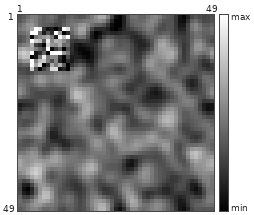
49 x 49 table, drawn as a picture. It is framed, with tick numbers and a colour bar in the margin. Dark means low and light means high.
The texture is blotchy. The ninth with the lowest average is the top middle. The top left is the roughest part. In the top left lies a patch that is rougher than the rest. On average the colour sits 40% of the way up the scale.
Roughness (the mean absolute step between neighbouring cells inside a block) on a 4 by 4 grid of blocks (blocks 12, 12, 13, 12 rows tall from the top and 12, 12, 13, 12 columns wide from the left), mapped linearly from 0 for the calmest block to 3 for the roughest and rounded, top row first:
3100 / 1000 / 0000 / 0000
